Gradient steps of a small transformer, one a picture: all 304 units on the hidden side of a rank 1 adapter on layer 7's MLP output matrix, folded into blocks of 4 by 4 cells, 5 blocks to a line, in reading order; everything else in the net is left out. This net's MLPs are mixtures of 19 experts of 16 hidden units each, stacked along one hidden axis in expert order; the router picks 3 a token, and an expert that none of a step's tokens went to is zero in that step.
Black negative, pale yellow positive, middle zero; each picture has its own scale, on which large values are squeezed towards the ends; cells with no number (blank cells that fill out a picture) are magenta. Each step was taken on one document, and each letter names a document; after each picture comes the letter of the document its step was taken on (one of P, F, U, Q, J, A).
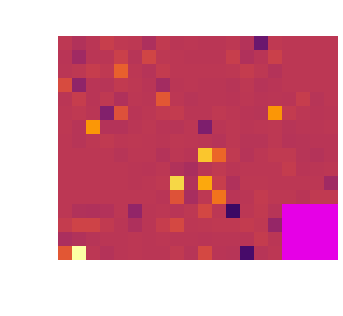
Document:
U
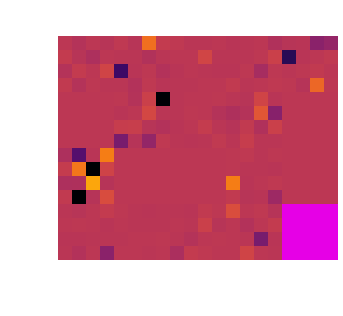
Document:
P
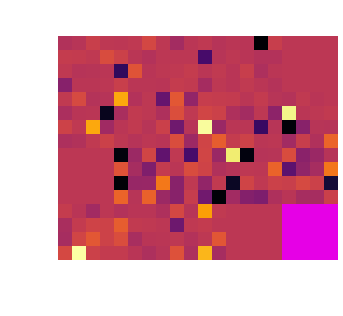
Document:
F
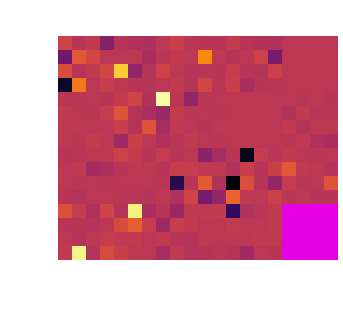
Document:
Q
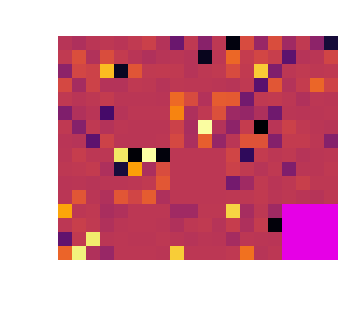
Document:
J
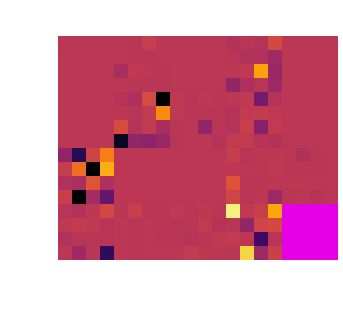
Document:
P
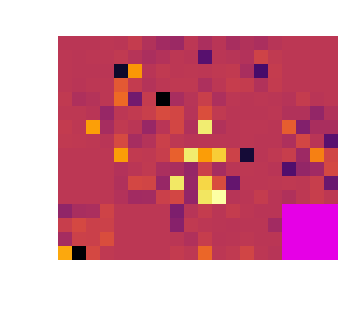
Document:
U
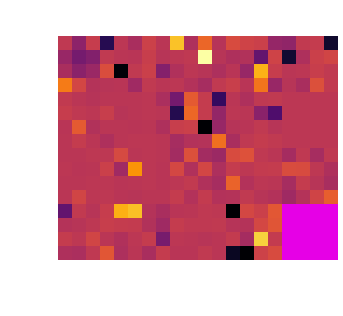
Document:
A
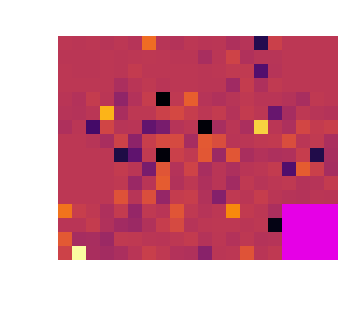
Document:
U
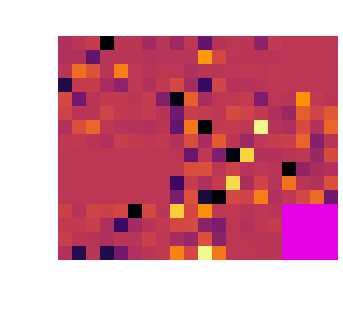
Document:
Q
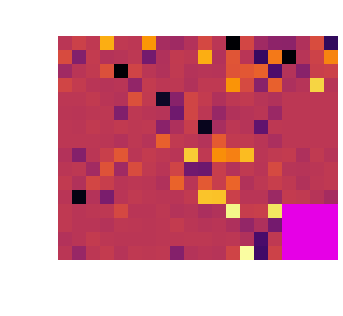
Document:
A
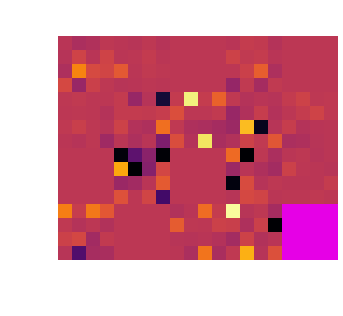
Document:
J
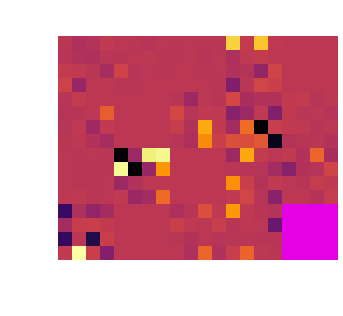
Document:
J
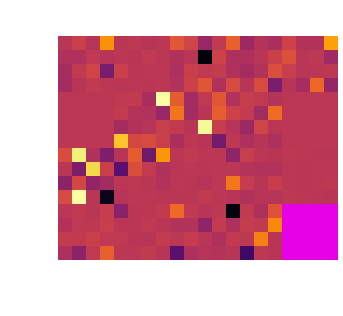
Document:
A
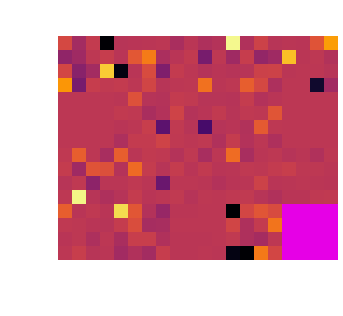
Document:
A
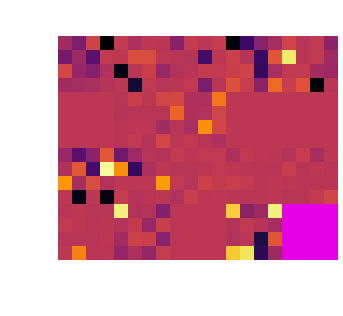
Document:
A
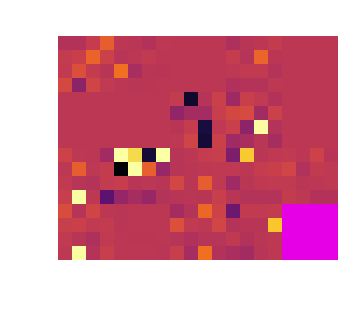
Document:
J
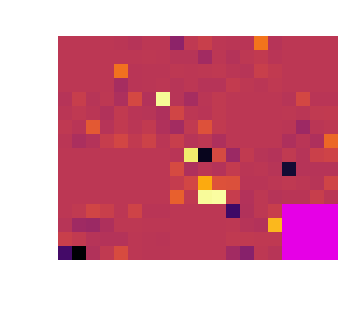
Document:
U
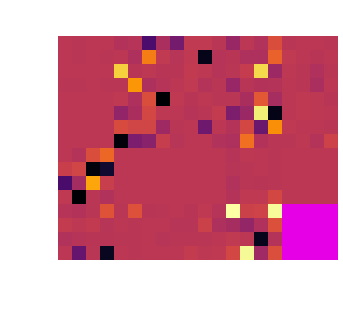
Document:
P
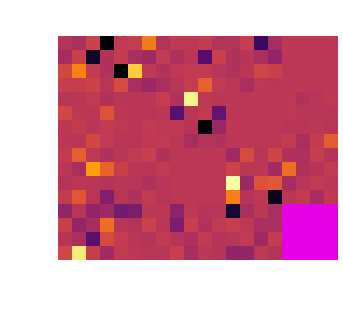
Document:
Q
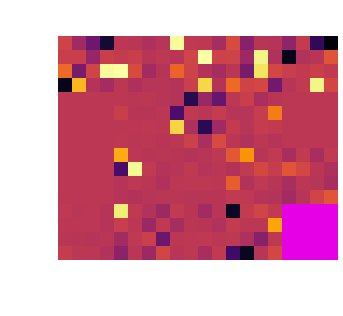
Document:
A
